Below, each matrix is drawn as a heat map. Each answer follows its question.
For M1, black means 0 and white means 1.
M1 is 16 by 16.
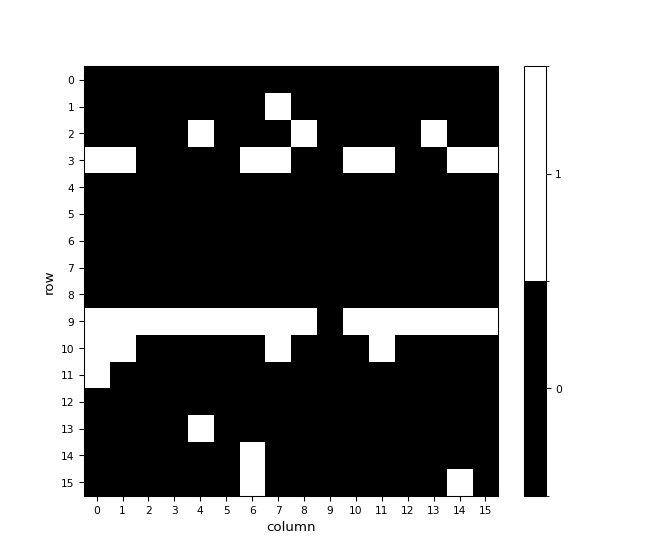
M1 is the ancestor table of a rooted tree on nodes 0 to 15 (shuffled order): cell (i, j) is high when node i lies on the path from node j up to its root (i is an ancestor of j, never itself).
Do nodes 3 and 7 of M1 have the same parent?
no
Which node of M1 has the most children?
9
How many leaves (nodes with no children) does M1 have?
7
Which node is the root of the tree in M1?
9
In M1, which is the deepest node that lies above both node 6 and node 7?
3
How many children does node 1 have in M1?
1
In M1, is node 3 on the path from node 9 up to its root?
no
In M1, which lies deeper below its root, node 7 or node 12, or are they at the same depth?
node 7
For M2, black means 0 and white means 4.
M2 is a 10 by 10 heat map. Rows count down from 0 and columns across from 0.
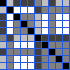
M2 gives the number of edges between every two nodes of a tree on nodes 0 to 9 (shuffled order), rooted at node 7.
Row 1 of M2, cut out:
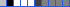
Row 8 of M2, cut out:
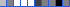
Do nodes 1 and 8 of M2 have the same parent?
yes
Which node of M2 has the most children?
5
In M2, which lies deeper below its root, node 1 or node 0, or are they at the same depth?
node 1
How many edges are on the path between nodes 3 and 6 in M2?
4
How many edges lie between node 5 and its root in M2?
1
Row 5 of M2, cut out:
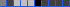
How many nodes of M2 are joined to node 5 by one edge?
5
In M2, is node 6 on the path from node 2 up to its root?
no
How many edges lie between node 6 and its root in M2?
2
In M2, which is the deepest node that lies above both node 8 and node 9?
5
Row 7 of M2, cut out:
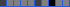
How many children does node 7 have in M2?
2
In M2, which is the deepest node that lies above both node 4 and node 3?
0
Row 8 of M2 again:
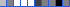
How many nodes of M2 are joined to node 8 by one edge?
1
